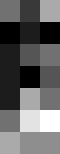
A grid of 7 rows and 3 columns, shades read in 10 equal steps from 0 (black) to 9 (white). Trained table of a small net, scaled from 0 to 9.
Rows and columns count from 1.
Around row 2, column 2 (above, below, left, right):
2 3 0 0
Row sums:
12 1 8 4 11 21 16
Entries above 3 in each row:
2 0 1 0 2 3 3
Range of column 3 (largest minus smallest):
9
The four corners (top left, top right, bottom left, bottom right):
4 6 6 5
